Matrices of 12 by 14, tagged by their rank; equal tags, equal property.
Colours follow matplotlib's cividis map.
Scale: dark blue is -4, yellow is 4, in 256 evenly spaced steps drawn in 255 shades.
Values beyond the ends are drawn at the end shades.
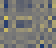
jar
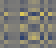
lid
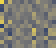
jar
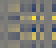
lid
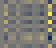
lid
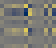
lid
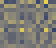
jar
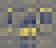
jar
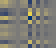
lid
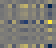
lid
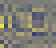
jar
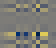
lid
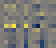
jar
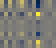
lid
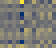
jar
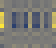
lid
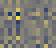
jar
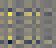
lid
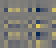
lid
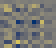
jar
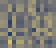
jar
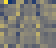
jar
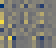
jar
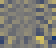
jar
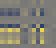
lid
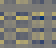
lid
